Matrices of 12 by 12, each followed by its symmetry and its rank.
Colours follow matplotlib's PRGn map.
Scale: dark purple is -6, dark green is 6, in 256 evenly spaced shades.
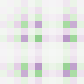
symmetric, rank one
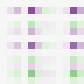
neither, rank one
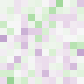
neither, full rank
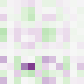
neither, rank two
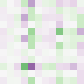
neither, rank two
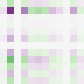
neither, rank one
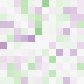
antisymmetric, full rank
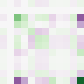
symmetric, rank two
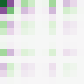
symmetric, rank one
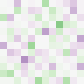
antisymmetric, full rank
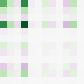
symmetric, rank one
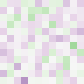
neither, full rank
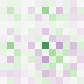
symmetric, rank two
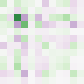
symmetric, rank two
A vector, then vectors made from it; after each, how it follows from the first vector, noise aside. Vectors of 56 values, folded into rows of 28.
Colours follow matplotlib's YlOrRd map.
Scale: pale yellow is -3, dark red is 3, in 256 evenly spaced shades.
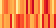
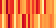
reversed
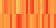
shrunk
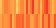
shrunk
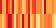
reversed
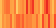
shrunk
